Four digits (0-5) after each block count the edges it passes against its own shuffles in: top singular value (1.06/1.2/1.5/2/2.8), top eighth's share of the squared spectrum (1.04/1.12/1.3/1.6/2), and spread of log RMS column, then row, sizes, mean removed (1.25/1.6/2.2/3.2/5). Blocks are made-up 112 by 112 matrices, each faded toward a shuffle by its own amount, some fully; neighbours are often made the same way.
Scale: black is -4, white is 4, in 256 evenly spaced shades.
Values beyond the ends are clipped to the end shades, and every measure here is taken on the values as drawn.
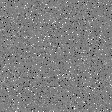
2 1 0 0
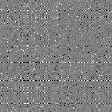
5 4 2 3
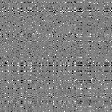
5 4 3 3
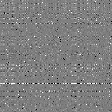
5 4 2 3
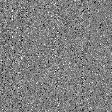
1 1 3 0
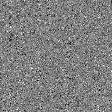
0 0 2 0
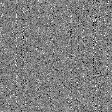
2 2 3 0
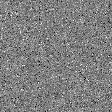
0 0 1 0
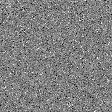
0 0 0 0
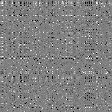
5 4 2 3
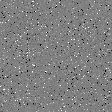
3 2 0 0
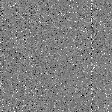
2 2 2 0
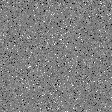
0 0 0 0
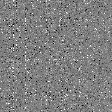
2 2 2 1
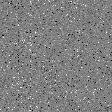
2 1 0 0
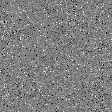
1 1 1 0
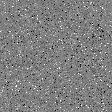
0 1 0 0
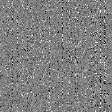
2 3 3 2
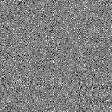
4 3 2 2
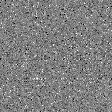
3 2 0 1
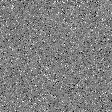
0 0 0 0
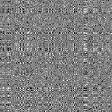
5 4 3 3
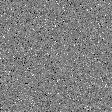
0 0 0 0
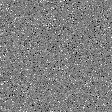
2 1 0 0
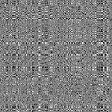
5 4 4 4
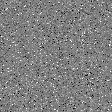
2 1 0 0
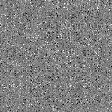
4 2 1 1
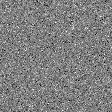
0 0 0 0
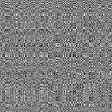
5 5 4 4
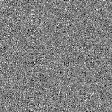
3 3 1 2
